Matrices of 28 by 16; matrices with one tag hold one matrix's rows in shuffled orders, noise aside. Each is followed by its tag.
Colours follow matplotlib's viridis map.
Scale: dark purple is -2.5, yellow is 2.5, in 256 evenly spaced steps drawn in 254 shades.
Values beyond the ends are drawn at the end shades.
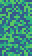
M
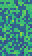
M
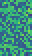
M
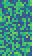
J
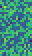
M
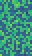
J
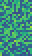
J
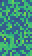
M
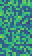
J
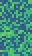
M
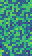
J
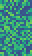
J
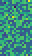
J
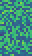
J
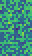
M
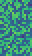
J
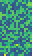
M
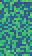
J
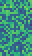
M
